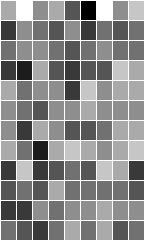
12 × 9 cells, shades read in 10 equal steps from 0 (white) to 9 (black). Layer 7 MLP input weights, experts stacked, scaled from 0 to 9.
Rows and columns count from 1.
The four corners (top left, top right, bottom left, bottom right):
3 2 5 5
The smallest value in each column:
3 0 3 3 2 2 0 2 2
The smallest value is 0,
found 2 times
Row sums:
31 49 43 48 35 38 41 33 45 46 42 45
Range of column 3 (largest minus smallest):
5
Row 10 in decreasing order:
6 6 6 5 5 5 5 5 3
